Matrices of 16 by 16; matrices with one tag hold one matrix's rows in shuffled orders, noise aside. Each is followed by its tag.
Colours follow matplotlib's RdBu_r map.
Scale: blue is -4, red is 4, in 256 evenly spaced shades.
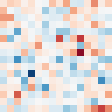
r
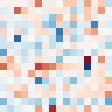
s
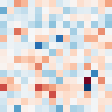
s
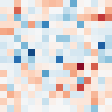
r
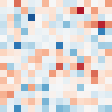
r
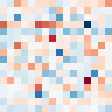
s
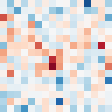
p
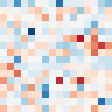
r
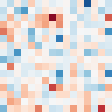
p
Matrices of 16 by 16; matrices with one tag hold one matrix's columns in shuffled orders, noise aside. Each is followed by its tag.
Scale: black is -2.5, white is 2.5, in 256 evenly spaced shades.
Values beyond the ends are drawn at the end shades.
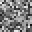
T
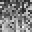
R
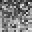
R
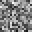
T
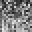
R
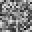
T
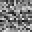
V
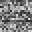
V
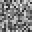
T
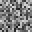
T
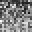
R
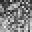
R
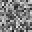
T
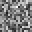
T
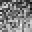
R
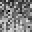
R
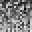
R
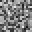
T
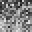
R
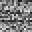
V
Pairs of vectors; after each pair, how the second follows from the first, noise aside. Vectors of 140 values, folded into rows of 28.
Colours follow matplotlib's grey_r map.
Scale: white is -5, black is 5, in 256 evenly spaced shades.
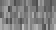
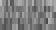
reversed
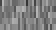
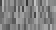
sign-scrambled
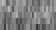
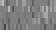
partly zeroed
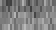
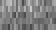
negated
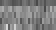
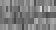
wrapped around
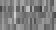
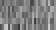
wrapped around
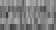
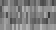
reversed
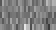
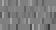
partly zeroed
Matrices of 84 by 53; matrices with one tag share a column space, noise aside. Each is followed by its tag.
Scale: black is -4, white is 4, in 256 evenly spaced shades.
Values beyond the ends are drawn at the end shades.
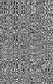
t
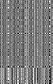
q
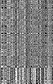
q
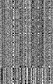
q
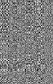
t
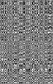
t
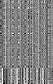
q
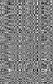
t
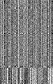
q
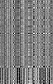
q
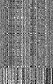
q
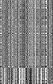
q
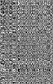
t
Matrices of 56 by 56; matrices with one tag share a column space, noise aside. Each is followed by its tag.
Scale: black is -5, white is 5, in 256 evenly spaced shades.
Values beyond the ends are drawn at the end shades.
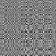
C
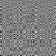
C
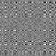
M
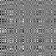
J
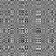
J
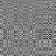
C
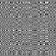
M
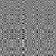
C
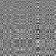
C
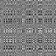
J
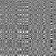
C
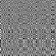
C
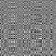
C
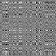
M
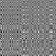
C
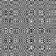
J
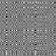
M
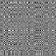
M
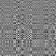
C
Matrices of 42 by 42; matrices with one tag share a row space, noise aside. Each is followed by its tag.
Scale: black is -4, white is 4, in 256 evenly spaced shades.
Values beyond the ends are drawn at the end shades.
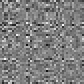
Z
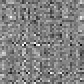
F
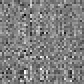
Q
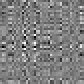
F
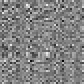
Z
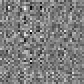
Q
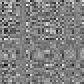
Z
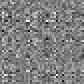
Z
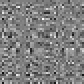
Z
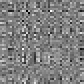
F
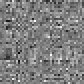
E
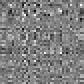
F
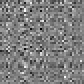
Q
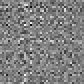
Q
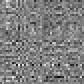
E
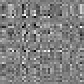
F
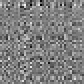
Q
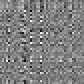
Q
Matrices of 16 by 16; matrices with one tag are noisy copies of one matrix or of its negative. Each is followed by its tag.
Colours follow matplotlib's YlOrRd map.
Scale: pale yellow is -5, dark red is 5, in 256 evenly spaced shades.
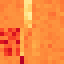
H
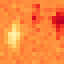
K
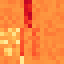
H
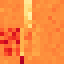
H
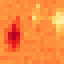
K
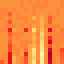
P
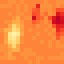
K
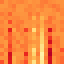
P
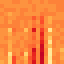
P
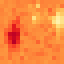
K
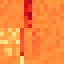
H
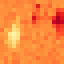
K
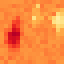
K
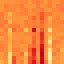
P
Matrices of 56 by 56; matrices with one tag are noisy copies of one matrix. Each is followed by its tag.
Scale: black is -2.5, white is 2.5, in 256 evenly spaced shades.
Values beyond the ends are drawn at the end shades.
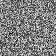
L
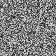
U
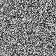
U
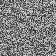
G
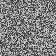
L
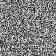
L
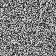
U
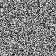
U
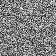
G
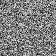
G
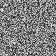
U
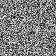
U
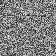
G
